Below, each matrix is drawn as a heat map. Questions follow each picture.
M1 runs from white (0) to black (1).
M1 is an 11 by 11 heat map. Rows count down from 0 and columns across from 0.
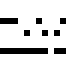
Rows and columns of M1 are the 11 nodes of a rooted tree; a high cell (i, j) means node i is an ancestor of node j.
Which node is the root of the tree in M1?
8
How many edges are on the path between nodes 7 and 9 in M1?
2
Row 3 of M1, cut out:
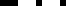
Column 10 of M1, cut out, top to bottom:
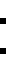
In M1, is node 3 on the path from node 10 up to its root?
yes
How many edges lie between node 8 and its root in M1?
0
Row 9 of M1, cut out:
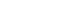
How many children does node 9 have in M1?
0
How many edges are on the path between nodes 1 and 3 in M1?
1
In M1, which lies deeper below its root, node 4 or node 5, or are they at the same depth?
node 4
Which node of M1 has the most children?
3
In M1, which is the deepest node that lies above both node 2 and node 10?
3
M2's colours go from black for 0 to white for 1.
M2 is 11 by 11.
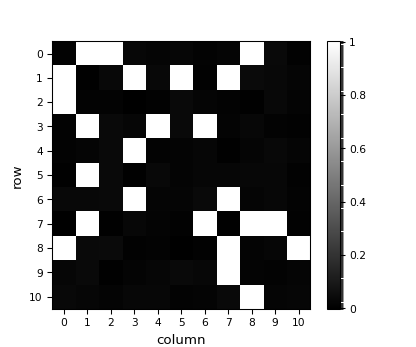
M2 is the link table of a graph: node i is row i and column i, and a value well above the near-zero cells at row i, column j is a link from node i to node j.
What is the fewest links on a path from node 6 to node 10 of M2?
3
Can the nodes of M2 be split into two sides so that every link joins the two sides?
yes
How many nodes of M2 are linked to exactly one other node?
5
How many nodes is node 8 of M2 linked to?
3
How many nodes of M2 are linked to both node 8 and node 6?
1
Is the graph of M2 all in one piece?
yes
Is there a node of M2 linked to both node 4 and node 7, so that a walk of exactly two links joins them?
no
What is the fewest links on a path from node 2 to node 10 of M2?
3
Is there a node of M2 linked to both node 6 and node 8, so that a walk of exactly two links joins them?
yes
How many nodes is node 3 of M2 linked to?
3
